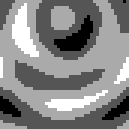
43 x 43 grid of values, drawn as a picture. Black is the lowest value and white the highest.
Rings: centred on the top middle. Slope: none. Odd rows or columns: none.
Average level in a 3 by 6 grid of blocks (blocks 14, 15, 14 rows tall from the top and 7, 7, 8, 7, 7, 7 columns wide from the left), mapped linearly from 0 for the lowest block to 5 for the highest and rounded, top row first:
4 5 2 0 2 2
4 3 2 1 3 5
0 2 4 4 3 0
